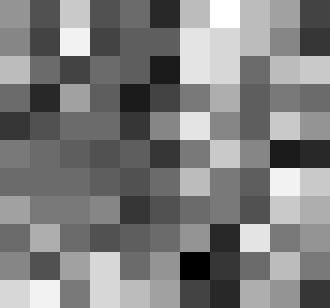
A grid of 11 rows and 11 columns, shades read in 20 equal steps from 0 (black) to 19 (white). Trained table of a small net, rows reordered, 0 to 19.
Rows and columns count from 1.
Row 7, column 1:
8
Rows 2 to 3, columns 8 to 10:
16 14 10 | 16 8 14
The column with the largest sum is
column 10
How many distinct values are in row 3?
8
